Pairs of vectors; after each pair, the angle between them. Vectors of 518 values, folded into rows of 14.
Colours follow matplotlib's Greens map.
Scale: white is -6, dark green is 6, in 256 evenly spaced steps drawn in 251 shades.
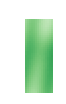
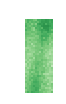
nearly opposite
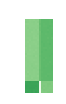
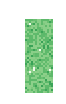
orthogonal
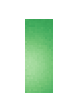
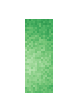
nearly parallel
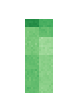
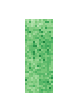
partly opposed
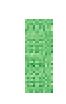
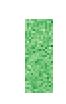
orthogonal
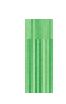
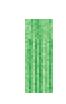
nearly parallel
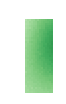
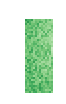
partly opposed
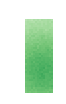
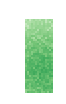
nearly parallel
